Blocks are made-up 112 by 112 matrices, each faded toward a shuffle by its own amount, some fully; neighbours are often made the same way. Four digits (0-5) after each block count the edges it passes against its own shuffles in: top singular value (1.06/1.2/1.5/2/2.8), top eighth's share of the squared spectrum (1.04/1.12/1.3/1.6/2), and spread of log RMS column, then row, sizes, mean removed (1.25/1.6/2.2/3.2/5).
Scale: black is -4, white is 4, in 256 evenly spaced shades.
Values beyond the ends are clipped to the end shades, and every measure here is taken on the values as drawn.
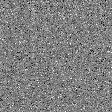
2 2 0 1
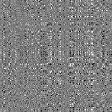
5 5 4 3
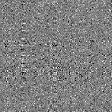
4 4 2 2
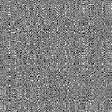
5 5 3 3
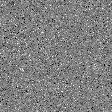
0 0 0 0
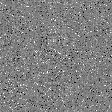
3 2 0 0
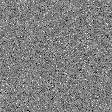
1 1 0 0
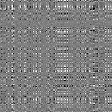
5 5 4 4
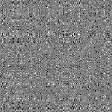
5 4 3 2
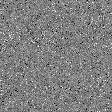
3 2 0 0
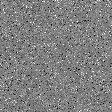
0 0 0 0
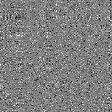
4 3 2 1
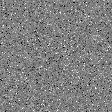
2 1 0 0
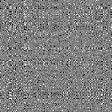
5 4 3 3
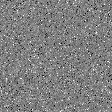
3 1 0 0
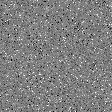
0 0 0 0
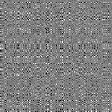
5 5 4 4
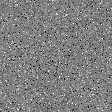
0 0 0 0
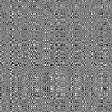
5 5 4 4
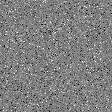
2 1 0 0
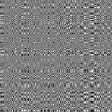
5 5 4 4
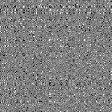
5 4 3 3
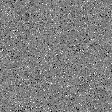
3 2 0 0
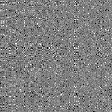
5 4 3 2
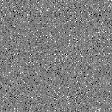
4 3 2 2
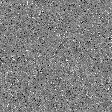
0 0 0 0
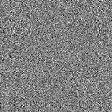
4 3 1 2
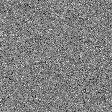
2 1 0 0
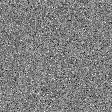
0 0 0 0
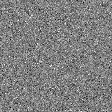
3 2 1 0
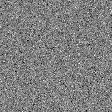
1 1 0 0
